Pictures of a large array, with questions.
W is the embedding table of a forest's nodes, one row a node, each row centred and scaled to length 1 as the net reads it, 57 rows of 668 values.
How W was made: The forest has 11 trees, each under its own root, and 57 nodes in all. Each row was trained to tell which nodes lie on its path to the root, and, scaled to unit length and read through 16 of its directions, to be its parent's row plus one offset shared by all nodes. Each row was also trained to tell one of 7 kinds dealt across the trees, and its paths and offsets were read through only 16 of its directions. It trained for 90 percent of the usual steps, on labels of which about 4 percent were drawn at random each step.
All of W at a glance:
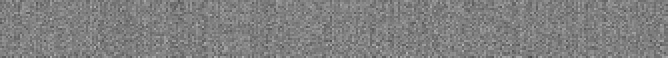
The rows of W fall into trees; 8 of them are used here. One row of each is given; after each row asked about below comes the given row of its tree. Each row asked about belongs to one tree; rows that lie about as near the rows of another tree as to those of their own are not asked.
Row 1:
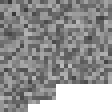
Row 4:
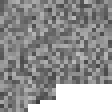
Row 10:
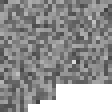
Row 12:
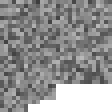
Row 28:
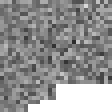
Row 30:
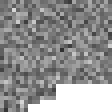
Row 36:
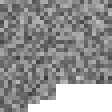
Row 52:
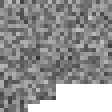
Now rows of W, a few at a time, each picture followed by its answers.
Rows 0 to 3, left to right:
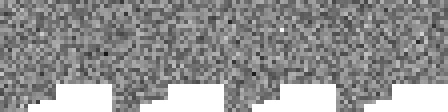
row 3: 30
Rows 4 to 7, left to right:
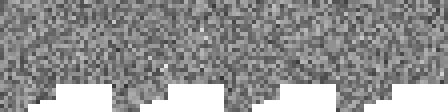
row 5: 30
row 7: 30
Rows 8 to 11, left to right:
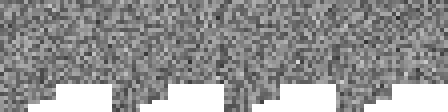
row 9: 10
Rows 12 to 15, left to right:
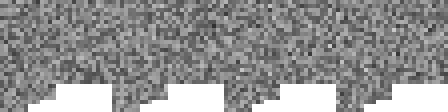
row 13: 12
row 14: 4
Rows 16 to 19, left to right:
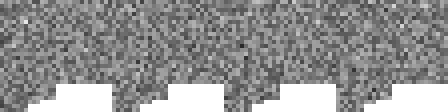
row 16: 36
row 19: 30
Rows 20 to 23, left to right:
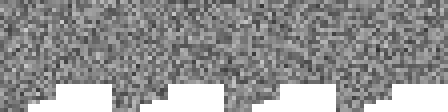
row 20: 10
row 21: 28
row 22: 1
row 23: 1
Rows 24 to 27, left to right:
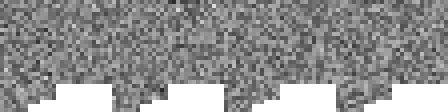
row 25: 28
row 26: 12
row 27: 52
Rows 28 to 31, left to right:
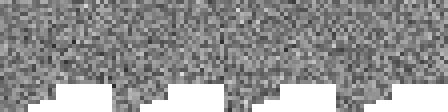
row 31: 52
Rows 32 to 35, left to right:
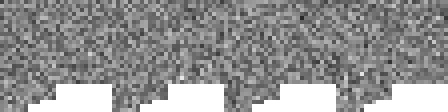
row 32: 1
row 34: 28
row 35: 30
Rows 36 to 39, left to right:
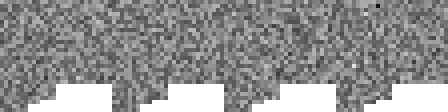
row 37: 10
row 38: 10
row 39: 28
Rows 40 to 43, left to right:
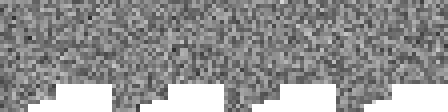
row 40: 28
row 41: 28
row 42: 30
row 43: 10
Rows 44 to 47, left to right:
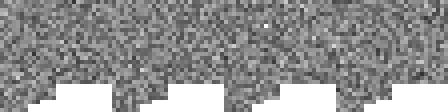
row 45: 52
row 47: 30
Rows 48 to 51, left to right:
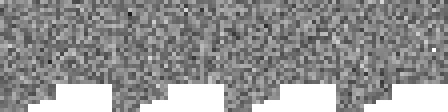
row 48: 28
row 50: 12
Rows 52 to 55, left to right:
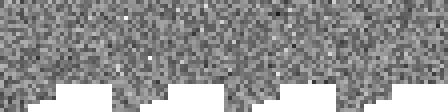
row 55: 1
